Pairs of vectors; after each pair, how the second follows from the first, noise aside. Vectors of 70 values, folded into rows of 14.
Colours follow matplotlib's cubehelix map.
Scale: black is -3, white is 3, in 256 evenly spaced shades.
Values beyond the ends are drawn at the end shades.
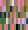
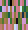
reversed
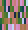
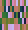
copied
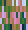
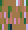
partly zeroed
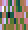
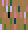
partly zeroed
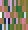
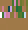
partly zeroed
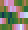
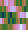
copied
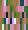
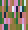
reversed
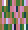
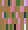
partly zeroed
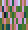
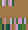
partly zeroed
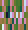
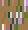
partly zeroed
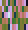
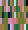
sign-scrambled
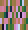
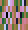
reversed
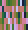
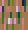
partly zeroed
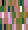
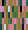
sign-scrambled
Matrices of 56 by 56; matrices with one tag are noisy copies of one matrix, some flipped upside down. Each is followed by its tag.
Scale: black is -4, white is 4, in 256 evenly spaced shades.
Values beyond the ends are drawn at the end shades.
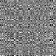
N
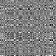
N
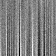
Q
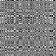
N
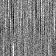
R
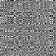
N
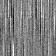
R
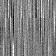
R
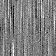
R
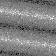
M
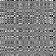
N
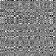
N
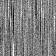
R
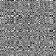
N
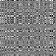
N
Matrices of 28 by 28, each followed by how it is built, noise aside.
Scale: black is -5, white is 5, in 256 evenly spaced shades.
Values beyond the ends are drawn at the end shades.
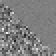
lower triangular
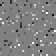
sparse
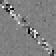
banded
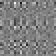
low rank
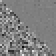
lower triangular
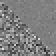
lower triangular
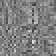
low rank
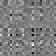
low rank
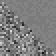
lower triangular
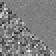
lower triangular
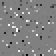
sparse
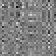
low rank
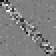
banded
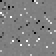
sparse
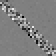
banded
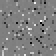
sparse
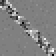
banded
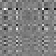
low rank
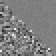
lower triangular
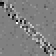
banded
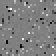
sparse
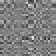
low rank
